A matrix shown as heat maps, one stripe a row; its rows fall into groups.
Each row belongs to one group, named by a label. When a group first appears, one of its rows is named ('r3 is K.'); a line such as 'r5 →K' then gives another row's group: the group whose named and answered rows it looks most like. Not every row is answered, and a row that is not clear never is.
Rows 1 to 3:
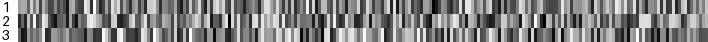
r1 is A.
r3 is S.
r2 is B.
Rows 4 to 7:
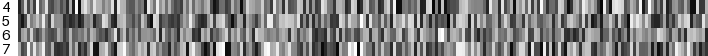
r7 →S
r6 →B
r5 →S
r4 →A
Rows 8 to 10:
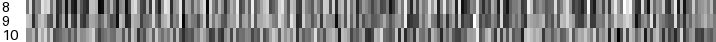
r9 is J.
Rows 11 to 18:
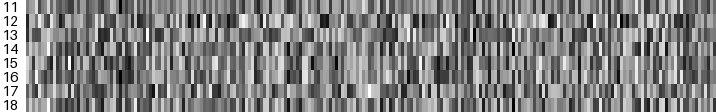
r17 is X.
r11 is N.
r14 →N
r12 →B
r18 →N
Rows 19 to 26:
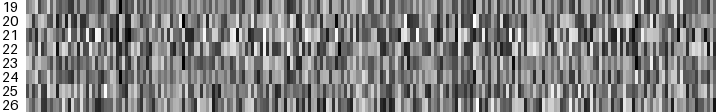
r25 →X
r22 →X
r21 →B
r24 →N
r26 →X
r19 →N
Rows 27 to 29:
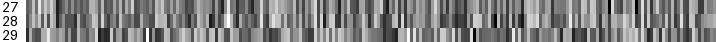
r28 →A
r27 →A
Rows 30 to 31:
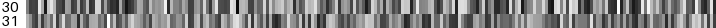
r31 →X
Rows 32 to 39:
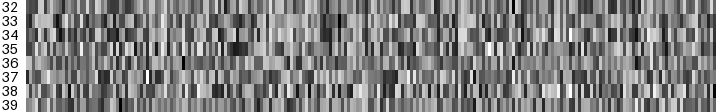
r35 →S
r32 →B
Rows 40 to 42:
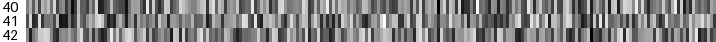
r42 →S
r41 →B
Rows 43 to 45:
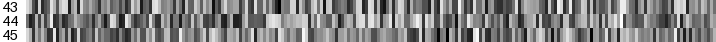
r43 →X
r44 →S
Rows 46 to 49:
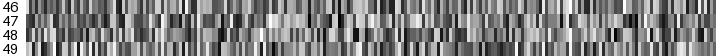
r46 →X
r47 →S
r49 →X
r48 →A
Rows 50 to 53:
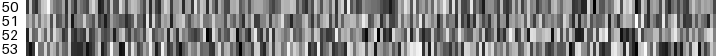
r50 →J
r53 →S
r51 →N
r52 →B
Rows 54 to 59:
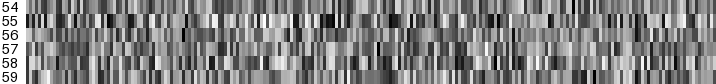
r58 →A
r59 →J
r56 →N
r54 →X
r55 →B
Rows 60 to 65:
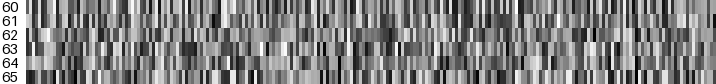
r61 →X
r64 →A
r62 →J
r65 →B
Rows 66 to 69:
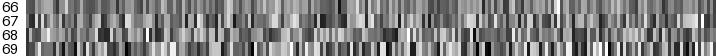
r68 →J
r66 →S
